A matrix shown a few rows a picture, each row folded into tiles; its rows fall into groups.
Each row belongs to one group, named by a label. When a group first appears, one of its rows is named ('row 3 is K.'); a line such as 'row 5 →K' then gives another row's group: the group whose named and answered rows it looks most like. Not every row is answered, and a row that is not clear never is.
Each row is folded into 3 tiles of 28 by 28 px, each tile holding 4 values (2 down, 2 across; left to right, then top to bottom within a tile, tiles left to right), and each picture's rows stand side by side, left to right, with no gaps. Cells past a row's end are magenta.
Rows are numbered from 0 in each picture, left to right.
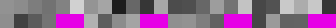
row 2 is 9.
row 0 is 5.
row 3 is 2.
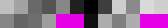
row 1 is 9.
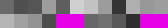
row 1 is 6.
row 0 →9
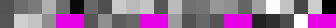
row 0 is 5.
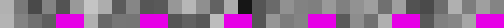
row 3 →9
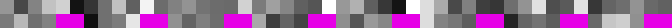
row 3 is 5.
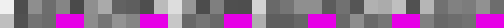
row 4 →2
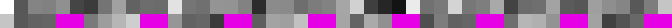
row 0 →6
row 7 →5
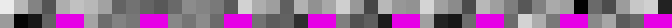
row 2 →5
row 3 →6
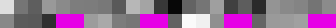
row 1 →2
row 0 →6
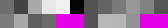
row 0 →2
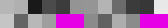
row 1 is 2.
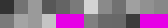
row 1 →6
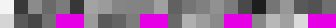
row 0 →6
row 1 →5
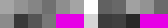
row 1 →6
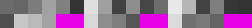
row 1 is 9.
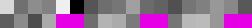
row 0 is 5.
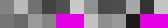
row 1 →9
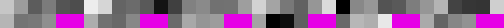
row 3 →5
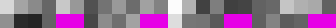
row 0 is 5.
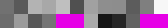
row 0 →2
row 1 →5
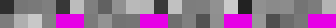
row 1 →2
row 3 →5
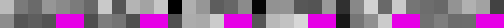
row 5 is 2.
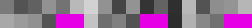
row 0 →9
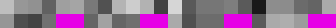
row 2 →6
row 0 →5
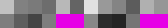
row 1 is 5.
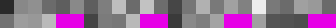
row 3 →6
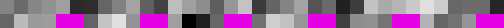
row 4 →9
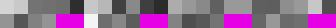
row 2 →5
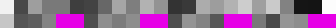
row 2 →9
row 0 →6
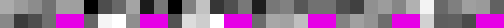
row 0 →5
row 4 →9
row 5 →6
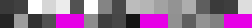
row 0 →2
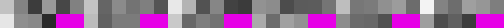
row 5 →6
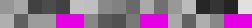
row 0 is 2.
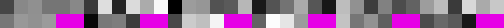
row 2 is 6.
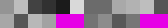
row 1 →2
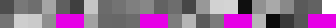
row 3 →5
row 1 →6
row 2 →2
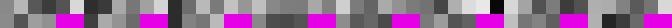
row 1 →9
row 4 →6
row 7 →5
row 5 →2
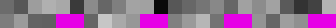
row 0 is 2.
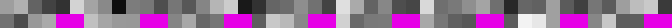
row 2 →2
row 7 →2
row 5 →6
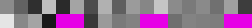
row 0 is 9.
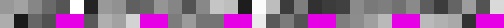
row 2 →2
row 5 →9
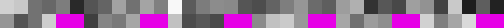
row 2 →6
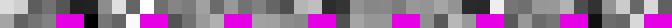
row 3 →2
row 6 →2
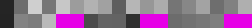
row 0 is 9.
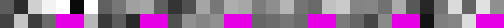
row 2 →9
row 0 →2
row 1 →6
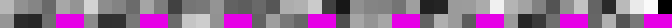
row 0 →5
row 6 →5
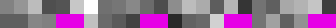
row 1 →6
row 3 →2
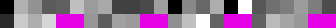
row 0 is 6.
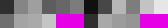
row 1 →9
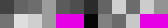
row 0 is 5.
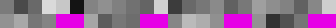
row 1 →5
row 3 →5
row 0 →2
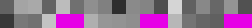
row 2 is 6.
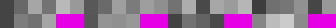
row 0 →9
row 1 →9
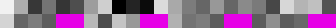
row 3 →2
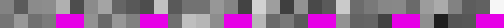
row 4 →6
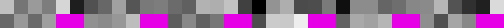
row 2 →2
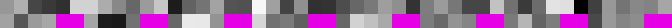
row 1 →5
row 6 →2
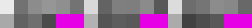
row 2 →6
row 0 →6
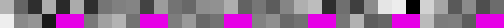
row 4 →2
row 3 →2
